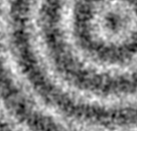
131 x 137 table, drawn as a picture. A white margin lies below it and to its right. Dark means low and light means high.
No single row or column stands out from its neighbours. No overall slope runs across the table. The halves do not mirror each other. Rings spread out from the top right.
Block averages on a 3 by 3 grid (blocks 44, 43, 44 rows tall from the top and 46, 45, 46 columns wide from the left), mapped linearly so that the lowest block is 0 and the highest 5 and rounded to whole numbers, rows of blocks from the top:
3 0 5 / 2 1 0 / 1 2 2
